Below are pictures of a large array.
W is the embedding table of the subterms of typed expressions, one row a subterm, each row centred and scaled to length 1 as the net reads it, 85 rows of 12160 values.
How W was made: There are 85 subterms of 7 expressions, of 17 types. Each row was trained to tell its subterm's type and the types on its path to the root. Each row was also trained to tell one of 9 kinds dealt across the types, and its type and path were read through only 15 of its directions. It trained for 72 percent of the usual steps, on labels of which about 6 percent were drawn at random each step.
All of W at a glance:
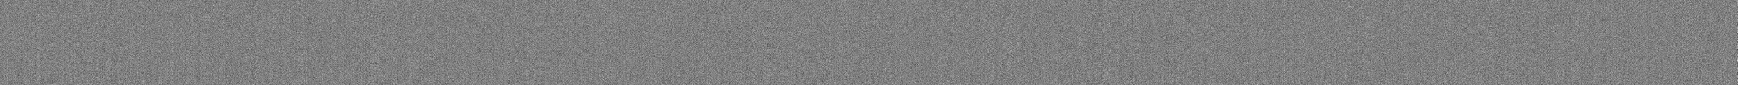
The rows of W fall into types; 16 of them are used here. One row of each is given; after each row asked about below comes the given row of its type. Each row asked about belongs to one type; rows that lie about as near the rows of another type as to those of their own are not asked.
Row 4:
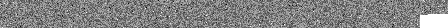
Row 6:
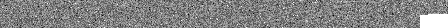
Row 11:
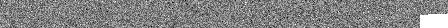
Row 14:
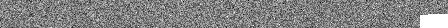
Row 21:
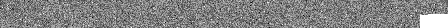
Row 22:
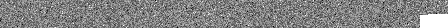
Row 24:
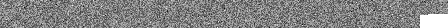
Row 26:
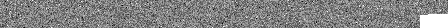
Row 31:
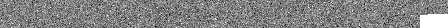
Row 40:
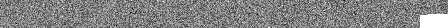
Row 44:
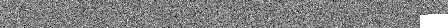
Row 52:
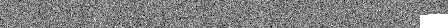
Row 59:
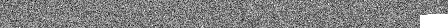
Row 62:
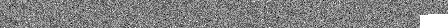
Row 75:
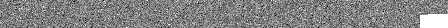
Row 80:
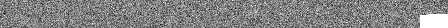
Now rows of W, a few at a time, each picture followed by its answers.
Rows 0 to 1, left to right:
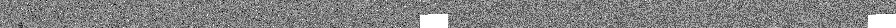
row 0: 59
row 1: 75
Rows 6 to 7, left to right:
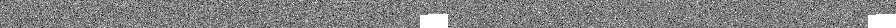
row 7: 14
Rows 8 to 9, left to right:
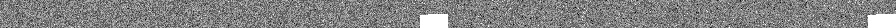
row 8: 21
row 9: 26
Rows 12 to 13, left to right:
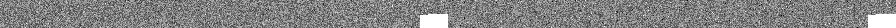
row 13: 59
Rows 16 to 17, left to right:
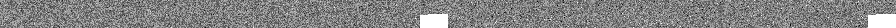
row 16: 44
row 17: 44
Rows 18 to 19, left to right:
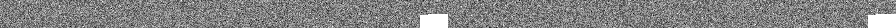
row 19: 44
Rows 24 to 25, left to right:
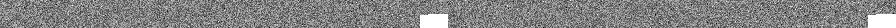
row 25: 26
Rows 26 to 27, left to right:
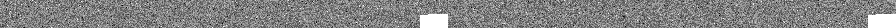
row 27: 44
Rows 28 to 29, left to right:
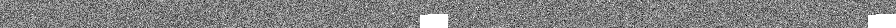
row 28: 4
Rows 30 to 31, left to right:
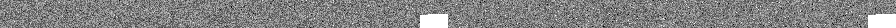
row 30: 75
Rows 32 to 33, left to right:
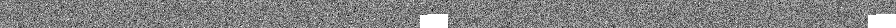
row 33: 6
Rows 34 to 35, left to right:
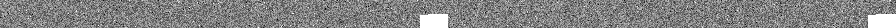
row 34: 24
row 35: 40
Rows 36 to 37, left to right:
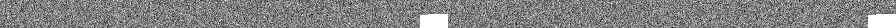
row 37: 22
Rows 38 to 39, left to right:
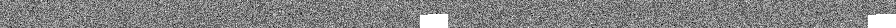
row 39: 11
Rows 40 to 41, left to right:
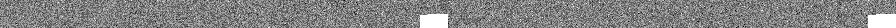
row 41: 6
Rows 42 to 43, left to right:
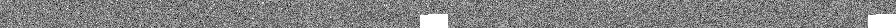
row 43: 4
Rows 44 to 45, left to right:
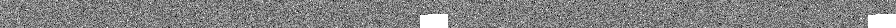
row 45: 4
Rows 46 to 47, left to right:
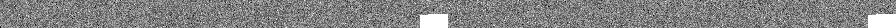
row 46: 21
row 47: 75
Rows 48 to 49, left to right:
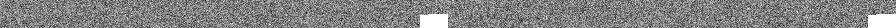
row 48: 44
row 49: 22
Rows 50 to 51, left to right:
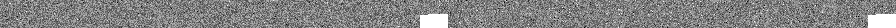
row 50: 26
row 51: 26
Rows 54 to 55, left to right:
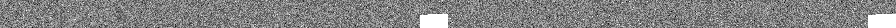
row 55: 31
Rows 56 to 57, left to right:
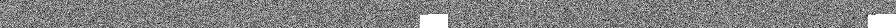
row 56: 24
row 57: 4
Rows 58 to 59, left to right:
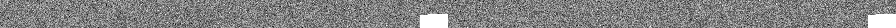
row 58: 4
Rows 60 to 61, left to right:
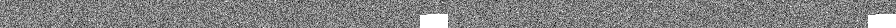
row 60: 40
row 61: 40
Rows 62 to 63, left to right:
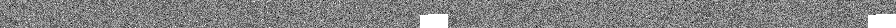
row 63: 6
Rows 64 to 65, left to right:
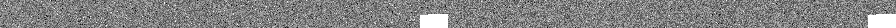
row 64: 24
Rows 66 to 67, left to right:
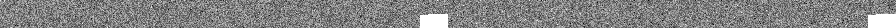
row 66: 22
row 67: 59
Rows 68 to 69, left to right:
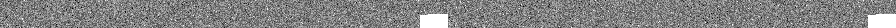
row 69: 40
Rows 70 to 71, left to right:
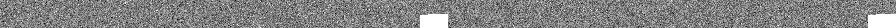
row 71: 6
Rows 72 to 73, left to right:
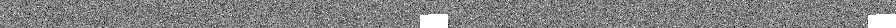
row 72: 24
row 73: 62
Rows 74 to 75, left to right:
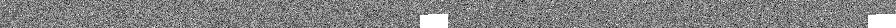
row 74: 26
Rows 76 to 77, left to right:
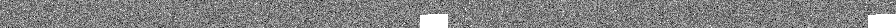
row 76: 75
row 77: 21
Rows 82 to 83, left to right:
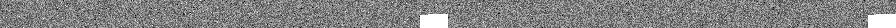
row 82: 6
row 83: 40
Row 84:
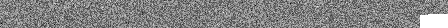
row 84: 11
